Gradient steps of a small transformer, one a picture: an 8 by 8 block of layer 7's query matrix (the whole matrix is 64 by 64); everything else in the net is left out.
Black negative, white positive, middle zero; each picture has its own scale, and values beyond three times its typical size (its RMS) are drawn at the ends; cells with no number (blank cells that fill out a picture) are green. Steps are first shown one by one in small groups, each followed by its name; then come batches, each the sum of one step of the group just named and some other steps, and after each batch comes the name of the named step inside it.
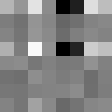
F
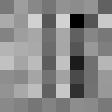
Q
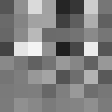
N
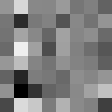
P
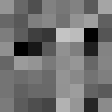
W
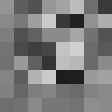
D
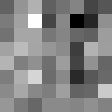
Q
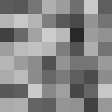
Q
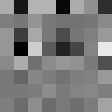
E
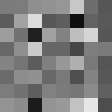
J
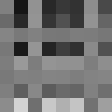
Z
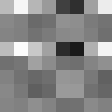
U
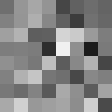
J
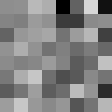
U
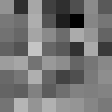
Z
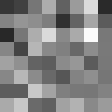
J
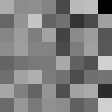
J
